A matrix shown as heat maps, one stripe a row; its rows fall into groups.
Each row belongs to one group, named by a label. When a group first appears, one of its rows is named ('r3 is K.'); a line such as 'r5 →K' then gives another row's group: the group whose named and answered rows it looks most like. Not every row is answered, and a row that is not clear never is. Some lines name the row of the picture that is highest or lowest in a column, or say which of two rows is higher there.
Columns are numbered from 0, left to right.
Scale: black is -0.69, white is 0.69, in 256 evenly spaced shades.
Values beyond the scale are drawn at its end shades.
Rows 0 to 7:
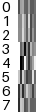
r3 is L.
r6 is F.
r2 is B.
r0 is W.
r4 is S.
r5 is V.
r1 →B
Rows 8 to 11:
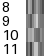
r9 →F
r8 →W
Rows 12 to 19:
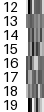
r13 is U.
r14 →L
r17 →W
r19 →S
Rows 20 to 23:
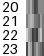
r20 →V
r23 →W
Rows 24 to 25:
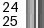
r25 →B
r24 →B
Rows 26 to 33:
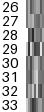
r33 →L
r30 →F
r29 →V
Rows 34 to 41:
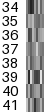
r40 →F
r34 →U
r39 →V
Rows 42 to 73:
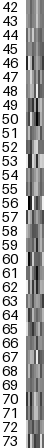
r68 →F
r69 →U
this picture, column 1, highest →46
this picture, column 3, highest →56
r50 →V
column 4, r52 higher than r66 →Yes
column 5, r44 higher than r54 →No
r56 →S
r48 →B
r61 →V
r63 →W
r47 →B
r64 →S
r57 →W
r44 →B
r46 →W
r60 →S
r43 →F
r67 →B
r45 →W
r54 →F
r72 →L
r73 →V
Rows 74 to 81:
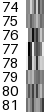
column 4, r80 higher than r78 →No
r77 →S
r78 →S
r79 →B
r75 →F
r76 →L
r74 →B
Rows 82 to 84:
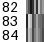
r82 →U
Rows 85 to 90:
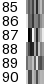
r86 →L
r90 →S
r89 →B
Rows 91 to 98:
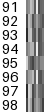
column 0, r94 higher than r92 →Yes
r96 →B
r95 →L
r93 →W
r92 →W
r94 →B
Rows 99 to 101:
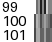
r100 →W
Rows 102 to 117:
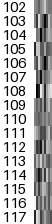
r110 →U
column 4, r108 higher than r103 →Yes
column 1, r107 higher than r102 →No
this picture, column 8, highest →108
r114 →U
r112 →U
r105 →W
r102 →F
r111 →L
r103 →V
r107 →L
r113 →B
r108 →S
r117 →W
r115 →F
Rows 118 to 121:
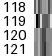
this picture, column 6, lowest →119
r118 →F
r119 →S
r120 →V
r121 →V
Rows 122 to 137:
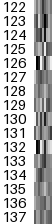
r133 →V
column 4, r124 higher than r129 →Yes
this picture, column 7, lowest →129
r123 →V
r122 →V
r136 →L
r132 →S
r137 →W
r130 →L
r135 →F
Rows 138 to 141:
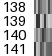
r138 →F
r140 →V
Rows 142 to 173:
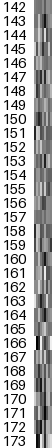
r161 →B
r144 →B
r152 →B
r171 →V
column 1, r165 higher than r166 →Yes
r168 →U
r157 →U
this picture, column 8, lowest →159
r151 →W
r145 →V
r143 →V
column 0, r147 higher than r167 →Yes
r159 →W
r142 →U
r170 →L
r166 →S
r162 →B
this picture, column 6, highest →163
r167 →B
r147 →U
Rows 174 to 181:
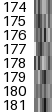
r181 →V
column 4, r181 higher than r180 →No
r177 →L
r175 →U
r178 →F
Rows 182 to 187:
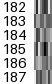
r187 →L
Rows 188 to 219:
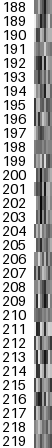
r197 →L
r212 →W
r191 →F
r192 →U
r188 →V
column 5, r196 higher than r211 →Yes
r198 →U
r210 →U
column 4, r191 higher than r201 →No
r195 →W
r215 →W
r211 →S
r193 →U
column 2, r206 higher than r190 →Yes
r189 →L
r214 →S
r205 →L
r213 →V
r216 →U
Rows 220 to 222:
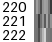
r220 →W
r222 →F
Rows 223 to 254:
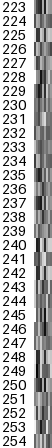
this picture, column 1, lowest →249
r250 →U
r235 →U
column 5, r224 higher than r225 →Yes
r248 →S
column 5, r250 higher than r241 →No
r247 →B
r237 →U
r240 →S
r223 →U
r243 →V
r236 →V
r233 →L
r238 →V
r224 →W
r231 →F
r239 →F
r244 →L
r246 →V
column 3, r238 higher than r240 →No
